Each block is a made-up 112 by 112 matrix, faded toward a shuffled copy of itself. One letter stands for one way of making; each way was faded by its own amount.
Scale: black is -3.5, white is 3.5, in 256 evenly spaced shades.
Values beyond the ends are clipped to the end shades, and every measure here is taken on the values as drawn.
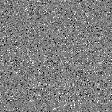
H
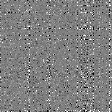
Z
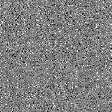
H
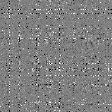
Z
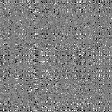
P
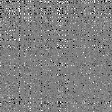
Z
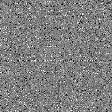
H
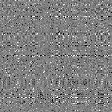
P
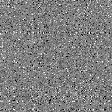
H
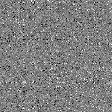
H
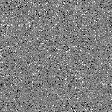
H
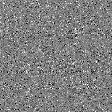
H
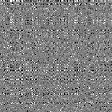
P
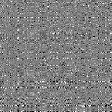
P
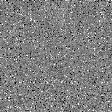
H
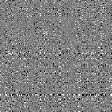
P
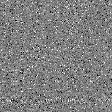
H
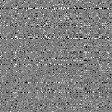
P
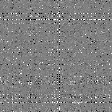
Z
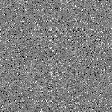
H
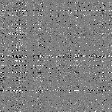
Z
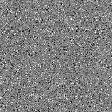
H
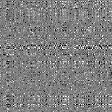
P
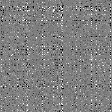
Z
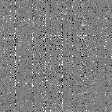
Z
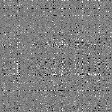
Z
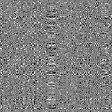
P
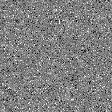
H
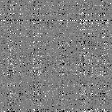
Z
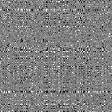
P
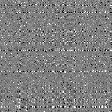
P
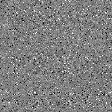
H
